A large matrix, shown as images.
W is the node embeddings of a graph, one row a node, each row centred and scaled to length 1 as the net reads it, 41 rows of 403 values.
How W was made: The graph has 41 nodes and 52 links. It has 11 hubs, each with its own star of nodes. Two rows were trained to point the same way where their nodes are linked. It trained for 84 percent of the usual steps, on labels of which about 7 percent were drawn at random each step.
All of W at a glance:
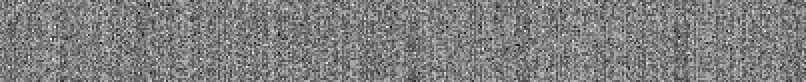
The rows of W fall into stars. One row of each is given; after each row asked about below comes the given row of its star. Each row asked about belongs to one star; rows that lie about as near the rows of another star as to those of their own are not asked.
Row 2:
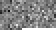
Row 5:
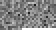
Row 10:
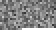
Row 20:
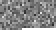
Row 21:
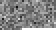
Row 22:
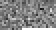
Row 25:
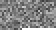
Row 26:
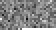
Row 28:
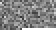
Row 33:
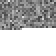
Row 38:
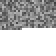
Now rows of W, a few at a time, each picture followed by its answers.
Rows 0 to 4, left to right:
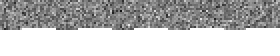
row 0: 38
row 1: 28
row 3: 25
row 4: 33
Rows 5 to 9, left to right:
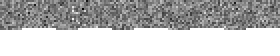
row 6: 5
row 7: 26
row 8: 20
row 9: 2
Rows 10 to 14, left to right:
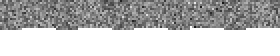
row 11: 21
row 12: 2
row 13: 22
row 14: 2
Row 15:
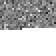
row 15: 20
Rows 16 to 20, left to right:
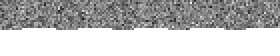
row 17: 5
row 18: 22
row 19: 38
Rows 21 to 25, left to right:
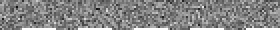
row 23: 20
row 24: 38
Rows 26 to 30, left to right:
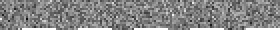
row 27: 5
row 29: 25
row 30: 38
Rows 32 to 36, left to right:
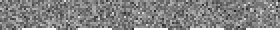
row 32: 10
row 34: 21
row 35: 21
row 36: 20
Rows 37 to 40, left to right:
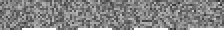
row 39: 22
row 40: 2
